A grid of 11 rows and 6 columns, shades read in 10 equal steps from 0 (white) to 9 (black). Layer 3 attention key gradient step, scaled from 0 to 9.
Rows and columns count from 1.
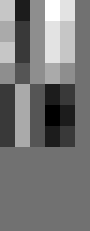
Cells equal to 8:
4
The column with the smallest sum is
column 4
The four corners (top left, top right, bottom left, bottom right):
2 5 5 5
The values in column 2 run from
3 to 8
